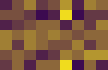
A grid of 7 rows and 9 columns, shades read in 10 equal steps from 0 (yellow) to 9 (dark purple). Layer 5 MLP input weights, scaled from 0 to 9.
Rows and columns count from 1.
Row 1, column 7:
8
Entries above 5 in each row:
5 8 5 1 4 4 4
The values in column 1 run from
4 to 8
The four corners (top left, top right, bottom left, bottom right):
8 5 7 8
